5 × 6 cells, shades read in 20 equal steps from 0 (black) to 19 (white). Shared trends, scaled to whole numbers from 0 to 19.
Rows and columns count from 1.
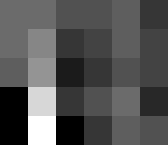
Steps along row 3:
up down up up down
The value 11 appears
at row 3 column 2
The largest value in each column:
8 19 6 6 8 6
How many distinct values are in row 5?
5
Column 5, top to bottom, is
7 7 6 8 7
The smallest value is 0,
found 3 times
